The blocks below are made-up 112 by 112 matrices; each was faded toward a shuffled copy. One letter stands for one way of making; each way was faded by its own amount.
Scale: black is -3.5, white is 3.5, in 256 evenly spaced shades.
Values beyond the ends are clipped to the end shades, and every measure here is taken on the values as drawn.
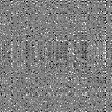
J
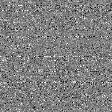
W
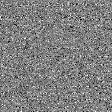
W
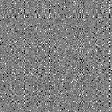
J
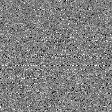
W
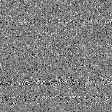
W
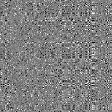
J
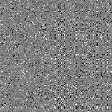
J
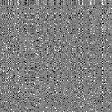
J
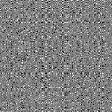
J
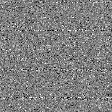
W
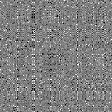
J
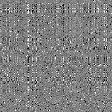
J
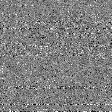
W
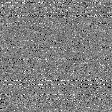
W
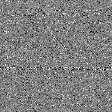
W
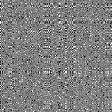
J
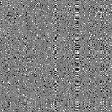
J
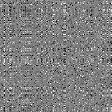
J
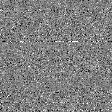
W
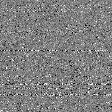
W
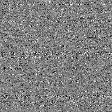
W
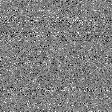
W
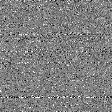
W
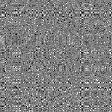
J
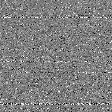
W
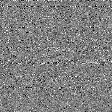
W
